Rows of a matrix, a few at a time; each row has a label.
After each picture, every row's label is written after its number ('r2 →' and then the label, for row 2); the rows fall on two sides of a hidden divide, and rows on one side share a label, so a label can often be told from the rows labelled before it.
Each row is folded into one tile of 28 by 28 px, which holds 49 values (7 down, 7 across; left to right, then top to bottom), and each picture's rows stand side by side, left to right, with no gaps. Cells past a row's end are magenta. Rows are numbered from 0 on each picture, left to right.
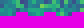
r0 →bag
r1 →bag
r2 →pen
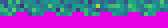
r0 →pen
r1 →bag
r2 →bag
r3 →bag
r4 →bag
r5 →bag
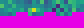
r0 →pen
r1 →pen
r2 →bag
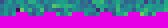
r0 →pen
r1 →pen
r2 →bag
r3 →bag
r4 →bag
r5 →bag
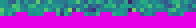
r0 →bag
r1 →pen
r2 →pen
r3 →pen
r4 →pen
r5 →bag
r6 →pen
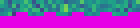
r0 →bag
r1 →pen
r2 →bag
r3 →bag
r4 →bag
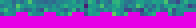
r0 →bag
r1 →bag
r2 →bag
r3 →bag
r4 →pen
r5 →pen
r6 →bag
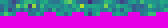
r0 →bag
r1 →bag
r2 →pen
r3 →bag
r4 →bag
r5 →bag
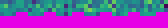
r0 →bag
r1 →bag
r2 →pen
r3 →pen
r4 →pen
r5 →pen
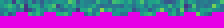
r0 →bag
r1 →bag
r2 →bag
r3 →bag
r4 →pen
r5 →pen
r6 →pen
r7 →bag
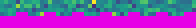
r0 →pen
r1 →pen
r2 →pen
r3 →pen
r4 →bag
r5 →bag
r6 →pen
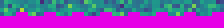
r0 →pen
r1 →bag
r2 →bag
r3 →bag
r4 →pen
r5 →pen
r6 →pen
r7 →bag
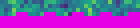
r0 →pen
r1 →bag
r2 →pen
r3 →pen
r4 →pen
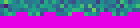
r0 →pen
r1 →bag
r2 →bag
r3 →bag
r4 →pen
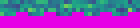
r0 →pen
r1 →pen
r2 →bag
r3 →bag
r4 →pen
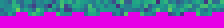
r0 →bag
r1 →pen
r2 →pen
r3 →bag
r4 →pen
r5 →pen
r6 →bag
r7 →bag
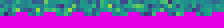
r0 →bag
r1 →bag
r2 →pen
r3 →bag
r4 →bag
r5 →pen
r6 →pen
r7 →bag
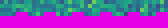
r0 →bag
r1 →pen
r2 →pen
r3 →bag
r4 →pen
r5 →pen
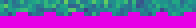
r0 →bag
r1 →pen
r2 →pen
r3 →pen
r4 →pen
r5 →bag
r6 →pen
